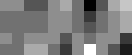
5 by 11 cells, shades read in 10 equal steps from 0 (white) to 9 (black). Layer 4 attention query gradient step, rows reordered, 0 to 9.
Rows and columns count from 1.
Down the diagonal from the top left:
4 5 5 4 5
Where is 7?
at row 2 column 8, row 4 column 11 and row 5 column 6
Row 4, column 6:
6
